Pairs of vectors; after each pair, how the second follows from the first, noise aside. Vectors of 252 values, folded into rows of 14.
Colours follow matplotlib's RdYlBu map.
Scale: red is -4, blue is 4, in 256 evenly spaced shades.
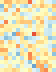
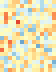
shuffled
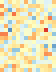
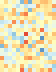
shuffled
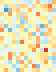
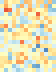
sign-scrambled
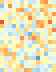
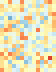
shuffled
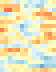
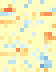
partly zeroed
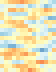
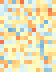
shuffled
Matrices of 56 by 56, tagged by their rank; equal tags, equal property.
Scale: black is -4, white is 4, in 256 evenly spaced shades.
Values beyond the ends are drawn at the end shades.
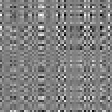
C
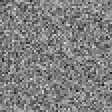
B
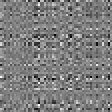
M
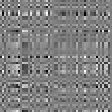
C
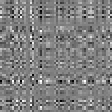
M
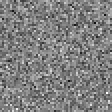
B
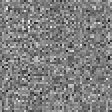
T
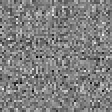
T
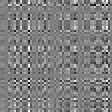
C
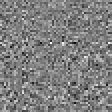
T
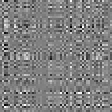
M
